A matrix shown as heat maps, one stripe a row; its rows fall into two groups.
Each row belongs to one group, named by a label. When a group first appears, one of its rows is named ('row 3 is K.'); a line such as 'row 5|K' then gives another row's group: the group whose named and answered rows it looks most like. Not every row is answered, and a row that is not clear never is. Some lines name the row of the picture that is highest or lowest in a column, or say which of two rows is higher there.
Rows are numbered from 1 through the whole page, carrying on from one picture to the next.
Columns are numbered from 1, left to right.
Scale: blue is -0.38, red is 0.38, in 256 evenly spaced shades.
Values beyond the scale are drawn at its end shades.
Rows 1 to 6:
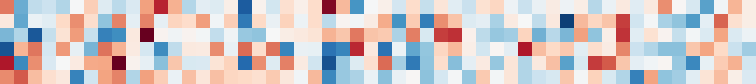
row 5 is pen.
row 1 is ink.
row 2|pen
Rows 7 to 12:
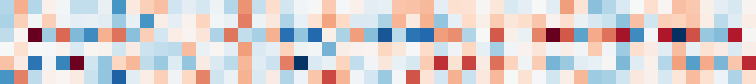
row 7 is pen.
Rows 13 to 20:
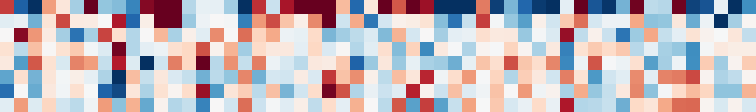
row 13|ink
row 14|ink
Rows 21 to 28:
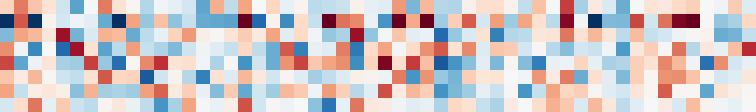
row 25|ink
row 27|ink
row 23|ink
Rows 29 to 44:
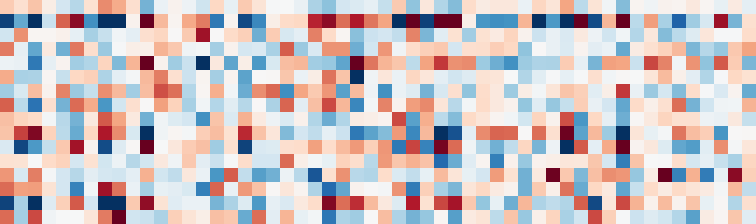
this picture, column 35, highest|38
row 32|ink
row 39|pen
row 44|pen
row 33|pen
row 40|ink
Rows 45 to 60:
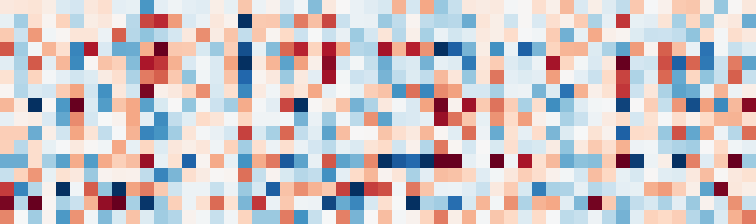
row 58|ink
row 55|pen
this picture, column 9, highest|59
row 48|ink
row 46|ink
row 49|ink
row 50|ink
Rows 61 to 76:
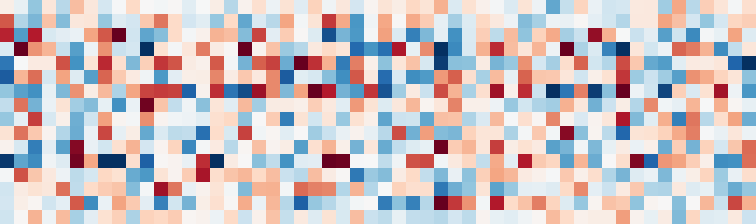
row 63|pen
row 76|ink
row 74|ink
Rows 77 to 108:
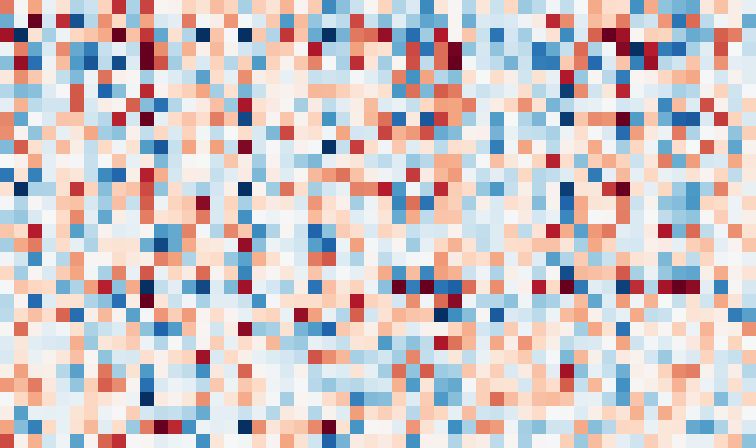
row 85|pen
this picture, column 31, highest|97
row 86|ink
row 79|pen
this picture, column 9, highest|79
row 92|pen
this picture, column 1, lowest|89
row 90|pen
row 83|pen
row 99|ink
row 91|pen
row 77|pen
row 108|pen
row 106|pen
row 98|pen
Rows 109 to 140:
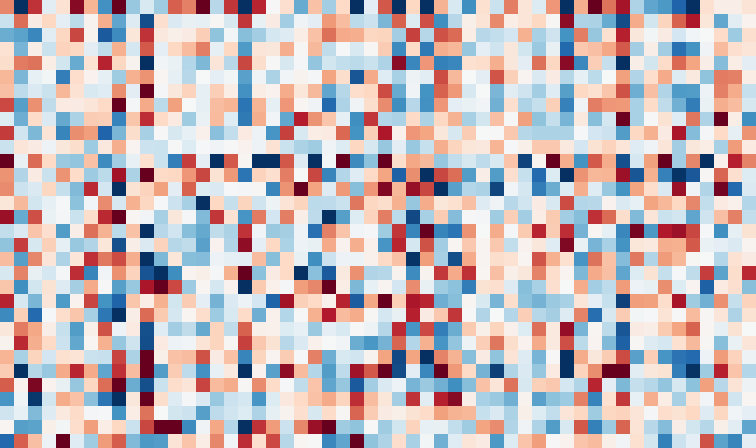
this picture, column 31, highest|125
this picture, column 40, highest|120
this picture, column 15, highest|109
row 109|pen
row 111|pen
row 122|ink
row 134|pen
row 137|pen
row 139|ink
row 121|pen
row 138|pen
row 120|ink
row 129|ink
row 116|pen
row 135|pen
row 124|pen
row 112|pen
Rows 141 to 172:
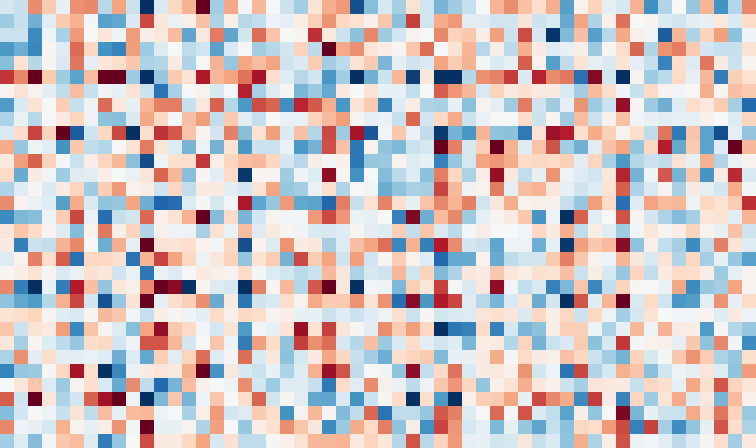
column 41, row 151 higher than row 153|No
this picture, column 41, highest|150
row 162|pen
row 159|ink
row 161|ink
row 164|ink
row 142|pen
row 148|ink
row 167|pen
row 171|pen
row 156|pen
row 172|pen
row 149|pen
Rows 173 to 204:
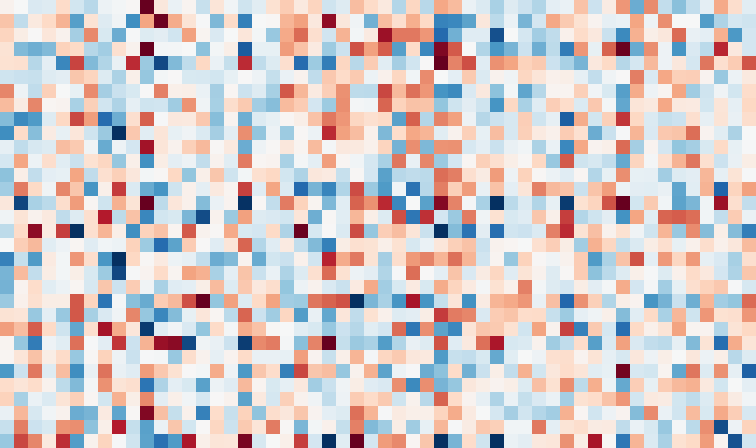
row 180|ink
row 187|pen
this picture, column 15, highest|194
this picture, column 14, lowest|197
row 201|pen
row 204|ink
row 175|ink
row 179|ink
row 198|ink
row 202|pen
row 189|ink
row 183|pen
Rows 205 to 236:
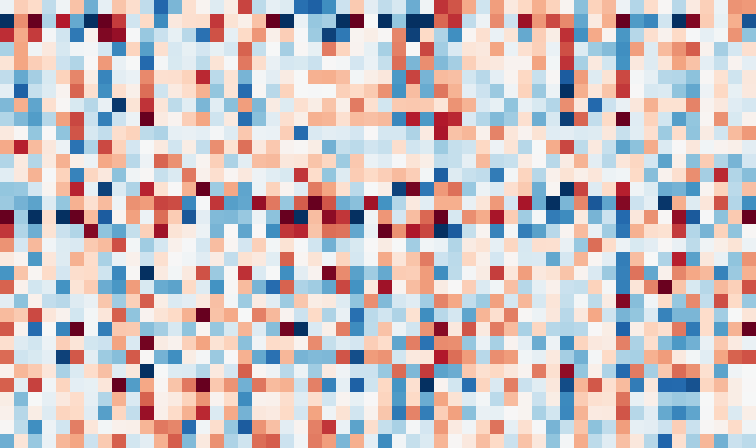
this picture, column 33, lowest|221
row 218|pen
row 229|pen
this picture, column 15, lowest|207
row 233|pen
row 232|pen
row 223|ink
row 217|ink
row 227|pen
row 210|pen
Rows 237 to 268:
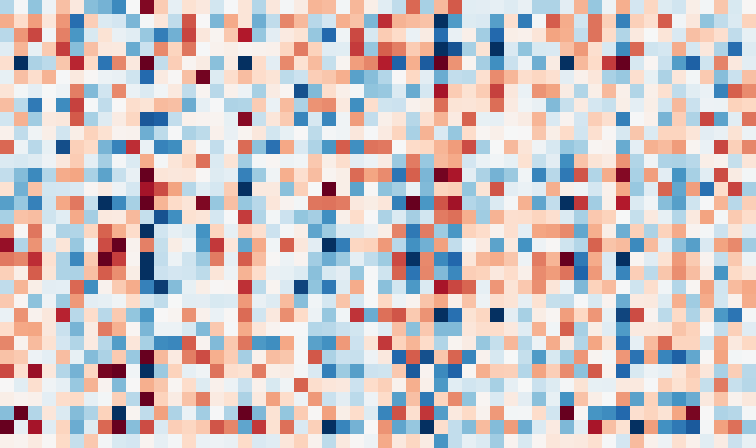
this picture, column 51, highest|245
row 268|ink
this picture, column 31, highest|266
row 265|pen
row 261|ink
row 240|ink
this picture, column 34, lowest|262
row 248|pen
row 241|pen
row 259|ink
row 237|pen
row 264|ink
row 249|pen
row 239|ink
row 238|ink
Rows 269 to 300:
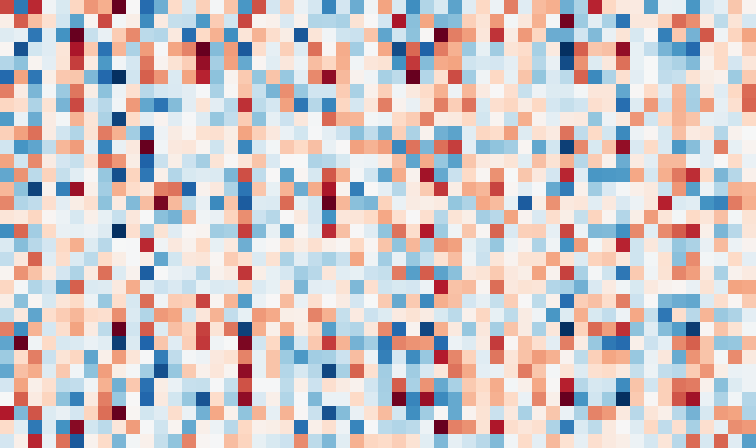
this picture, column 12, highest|283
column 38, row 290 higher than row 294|No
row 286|pen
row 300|ink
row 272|pen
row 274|pen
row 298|pen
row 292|pen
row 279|pen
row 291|ink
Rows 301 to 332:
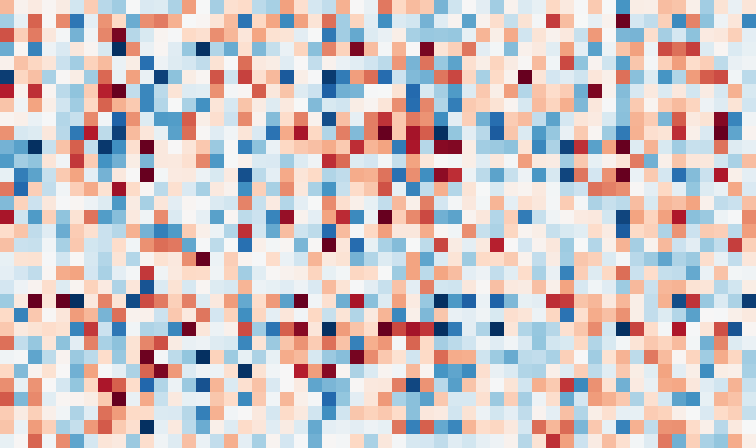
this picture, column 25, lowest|306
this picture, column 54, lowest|322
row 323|pen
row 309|ink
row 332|ink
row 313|pen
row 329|pen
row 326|pen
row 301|ink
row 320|pen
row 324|ink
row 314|pen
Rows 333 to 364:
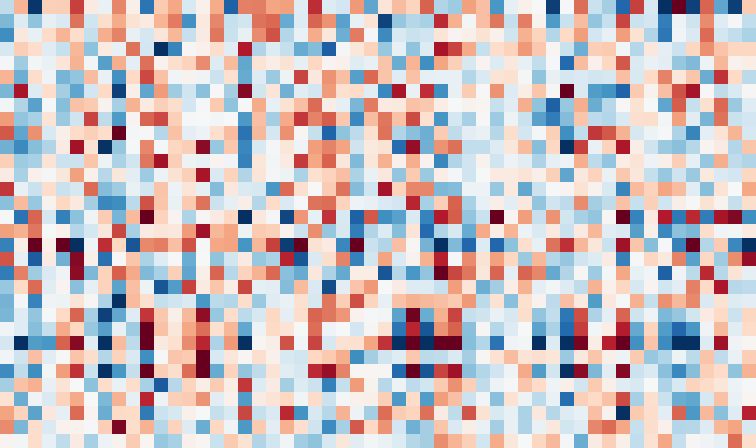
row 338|ink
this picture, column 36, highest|348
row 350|ink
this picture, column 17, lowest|333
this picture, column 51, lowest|348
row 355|pen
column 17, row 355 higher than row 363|Yes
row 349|pen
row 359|pen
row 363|pen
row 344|ink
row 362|ink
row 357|pen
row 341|ink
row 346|ink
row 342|pen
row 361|pen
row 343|pen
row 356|pen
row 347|pen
